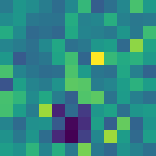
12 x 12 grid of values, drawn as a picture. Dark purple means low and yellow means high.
The ninth with the lowest average is the bottom middle. Neither half mirrors the other. No overall slope runs across the table. In the bottom middle lies a patch that is lower than the rest. The centre is the ninth with the highest average. The top left is the smoothest part.
